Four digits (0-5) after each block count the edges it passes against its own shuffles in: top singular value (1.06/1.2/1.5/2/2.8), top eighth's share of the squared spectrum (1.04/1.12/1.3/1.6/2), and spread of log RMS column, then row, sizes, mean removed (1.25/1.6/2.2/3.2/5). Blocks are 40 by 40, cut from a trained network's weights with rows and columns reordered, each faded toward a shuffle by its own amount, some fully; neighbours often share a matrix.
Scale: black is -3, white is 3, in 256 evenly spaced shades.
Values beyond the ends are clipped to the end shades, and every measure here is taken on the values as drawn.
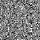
3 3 2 1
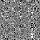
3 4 2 2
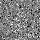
0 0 0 0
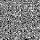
2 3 1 1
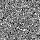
0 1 0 0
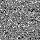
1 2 0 1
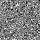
0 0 0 0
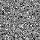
2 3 1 1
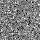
1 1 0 0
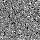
0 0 0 0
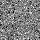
1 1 0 0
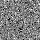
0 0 0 0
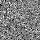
0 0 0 0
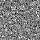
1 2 1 0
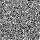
1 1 0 0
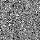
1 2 1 0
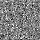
1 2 0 0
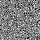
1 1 0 0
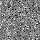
0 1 0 0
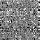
3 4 2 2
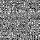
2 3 2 1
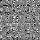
2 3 2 1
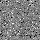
0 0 0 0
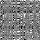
3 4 3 1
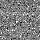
1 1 0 0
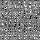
3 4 3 1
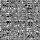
3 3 2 1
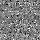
1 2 0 0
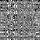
3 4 3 1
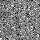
1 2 0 1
